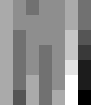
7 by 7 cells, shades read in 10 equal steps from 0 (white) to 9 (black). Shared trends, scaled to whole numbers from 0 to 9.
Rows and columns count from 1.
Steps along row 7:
up down up down down up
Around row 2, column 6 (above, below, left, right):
3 2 4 5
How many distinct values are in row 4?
5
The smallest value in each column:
3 4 3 4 3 0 5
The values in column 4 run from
4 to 5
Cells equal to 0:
2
